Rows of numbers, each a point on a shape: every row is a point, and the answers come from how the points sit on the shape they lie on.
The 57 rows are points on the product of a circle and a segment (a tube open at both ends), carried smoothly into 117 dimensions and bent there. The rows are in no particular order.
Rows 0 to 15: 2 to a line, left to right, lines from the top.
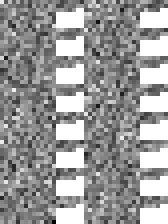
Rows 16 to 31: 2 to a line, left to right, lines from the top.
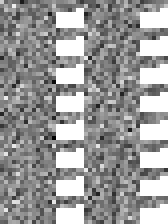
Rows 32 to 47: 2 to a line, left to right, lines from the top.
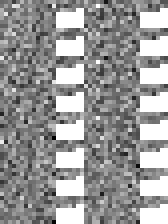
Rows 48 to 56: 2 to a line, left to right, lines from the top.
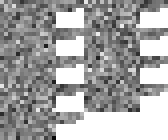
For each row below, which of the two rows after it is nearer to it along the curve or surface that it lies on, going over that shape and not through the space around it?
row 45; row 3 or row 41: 3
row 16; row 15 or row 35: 35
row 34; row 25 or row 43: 43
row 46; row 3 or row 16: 16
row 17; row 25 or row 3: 25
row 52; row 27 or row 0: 27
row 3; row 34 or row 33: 33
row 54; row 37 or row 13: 37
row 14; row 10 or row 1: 10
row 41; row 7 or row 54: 7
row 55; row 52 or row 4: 4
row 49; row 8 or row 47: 47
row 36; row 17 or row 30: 17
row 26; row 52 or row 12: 12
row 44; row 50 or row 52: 50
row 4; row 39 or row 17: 17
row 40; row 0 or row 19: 0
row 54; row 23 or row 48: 48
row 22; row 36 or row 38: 38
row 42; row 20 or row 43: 20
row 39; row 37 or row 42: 37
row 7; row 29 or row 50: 29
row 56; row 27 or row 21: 21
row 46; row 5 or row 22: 22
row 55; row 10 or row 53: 10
